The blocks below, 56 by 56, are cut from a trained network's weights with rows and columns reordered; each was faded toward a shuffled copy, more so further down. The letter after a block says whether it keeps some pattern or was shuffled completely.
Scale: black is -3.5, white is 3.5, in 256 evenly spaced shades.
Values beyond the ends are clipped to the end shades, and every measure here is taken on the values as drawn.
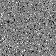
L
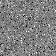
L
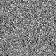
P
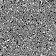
L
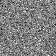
L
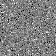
P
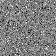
L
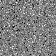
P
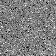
P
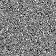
L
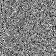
L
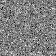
L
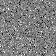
L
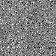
P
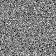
L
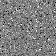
L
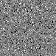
P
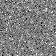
L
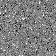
L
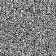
L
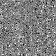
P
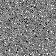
L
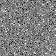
L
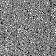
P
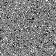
L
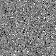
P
